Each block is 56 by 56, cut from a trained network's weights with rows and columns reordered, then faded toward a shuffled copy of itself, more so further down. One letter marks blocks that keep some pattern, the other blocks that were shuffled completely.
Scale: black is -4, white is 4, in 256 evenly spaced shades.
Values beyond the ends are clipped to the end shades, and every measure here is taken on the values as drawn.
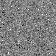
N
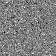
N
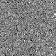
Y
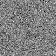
N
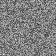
N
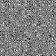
Y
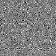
Y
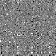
Y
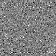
Y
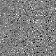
Y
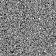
Y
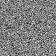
N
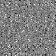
Y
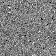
N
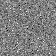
N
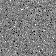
N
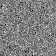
N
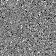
N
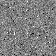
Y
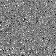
Y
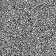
N
